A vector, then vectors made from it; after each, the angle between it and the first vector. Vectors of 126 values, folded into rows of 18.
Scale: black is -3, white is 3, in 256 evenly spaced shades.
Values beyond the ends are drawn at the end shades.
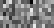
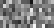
nearly parallel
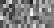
nearly parallel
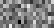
partly aligned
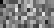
orthogonal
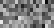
partly opposed
